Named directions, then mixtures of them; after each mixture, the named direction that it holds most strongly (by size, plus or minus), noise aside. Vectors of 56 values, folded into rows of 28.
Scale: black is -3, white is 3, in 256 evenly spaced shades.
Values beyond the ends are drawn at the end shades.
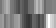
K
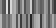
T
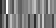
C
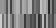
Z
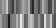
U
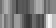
K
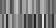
Z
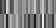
C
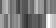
K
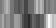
K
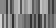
Z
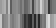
K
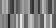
U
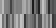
Z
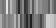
K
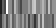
C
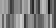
U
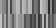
Z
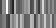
U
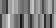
U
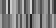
T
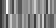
C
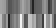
U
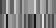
C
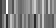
C
